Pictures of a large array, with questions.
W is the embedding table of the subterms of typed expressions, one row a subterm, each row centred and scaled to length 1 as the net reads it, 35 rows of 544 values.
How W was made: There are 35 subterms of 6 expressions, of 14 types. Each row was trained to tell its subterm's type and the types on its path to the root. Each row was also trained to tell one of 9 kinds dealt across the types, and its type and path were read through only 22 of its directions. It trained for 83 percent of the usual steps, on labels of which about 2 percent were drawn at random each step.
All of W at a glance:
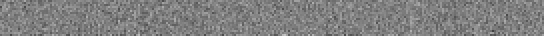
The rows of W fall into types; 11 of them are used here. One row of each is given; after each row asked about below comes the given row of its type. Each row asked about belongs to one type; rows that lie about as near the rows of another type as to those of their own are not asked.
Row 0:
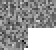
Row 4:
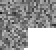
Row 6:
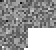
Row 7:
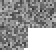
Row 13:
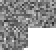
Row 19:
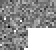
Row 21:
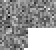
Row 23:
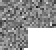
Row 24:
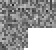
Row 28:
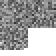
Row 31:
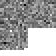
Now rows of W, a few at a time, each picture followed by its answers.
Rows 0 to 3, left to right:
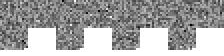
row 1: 28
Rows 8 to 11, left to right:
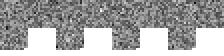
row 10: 31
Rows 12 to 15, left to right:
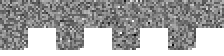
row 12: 4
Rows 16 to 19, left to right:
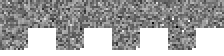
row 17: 6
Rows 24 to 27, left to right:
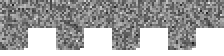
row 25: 31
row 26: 6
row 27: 24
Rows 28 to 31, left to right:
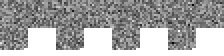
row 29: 24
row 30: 4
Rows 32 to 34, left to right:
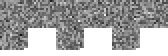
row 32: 6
